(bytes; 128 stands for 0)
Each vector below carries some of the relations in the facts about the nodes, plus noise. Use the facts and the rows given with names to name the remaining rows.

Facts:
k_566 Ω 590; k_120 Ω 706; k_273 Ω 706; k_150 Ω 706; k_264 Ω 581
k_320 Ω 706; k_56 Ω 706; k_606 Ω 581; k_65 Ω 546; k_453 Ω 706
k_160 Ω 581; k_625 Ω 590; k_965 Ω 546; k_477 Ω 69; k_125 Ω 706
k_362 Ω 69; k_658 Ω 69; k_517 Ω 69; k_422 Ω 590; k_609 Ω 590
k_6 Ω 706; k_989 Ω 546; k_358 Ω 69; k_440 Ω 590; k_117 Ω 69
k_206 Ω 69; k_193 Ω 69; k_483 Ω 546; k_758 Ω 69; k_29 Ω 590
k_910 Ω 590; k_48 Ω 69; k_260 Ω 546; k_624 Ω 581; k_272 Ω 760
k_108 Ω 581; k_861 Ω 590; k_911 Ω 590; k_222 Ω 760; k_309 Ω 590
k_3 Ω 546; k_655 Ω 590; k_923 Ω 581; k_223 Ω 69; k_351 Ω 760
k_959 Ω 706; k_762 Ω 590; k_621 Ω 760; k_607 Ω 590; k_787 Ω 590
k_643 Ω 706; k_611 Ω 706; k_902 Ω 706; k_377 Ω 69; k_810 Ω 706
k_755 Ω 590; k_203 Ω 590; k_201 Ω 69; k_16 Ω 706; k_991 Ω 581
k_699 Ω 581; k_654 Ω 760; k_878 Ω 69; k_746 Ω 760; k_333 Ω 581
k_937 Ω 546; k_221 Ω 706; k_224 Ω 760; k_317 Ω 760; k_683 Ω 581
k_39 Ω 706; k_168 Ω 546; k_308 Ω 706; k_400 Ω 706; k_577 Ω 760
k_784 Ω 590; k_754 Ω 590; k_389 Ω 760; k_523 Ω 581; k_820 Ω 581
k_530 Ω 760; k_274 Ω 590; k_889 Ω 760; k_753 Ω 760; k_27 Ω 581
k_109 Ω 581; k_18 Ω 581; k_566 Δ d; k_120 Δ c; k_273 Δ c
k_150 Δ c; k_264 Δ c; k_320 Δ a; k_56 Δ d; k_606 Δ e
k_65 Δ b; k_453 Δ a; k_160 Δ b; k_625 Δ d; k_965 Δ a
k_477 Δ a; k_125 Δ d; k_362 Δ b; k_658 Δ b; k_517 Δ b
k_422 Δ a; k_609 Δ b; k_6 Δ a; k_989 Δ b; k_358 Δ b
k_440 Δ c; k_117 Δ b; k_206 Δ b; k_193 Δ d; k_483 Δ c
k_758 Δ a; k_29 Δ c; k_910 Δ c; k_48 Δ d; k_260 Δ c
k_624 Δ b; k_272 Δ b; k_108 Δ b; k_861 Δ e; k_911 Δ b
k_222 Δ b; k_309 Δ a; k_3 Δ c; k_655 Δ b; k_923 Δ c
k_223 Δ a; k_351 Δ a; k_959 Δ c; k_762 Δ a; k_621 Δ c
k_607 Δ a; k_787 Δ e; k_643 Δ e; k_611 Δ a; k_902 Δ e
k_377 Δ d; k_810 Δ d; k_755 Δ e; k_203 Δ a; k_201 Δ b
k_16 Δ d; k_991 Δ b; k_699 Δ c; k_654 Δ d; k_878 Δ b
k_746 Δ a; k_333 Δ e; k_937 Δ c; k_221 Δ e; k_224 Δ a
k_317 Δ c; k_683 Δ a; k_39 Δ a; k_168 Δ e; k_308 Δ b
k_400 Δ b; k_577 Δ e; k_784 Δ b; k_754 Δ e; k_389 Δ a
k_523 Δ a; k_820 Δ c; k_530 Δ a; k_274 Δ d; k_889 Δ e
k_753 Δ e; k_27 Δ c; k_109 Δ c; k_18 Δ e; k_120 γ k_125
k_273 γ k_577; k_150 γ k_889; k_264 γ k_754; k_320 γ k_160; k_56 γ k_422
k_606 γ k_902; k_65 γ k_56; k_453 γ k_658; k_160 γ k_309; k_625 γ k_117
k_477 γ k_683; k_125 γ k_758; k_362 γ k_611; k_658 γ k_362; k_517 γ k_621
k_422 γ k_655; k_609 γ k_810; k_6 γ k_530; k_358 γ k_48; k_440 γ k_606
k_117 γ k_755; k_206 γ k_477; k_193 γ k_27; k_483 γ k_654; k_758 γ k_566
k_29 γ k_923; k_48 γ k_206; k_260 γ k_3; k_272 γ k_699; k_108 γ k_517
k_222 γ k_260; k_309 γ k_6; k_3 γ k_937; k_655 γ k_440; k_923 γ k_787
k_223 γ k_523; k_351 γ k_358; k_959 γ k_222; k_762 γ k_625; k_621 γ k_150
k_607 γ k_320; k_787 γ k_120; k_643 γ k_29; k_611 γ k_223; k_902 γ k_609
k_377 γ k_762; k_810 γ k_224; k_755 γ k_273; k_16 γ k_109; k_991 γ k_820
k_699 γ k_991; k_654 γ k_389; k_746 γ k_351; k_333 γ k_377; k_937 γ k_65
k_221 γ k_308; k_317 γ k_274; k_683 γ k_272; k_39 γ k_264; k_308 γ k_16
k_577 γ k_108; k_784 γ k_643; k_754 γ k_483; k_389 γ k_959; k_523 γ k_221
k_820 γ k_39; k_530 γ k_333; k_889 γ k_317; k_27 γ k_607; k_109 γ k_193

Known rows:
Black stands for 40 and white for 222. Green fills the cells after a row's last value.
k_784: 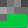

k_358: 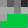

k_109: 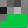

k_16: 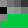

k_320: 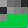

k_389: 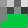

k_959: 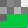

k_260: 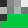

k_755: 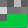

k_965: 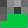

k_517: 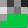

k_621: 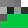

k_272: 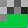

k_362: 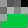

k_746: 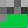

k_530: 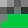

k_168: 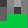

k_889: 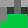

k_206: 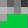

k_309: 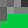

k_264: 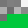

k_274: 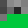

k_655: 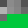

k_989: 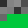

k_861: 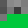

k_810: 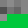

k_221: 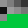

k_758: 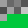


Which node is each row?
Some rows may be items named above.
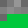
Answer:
k_787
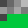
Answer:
k_29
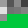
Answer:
k_108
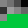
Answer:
k_308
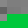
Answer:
k_125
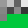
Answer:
k_389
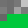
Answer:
k_120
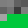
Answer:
k_624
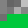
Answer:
k_923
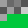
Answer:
k_758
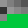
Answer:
k_611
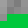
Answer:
k_683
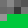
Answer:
k_400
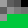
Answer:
k_160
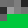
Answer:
k_607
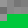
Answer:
k_606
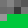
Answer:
k_400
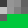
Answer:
k_65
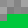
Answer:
k_39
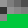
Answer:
k_611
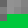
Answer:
k_422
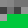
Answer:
k_18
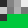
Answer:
k_483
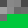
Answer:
k_609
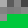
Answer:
k_333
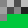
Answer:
k_222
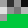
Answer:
k_117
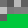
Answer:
k_625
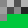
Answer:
k_222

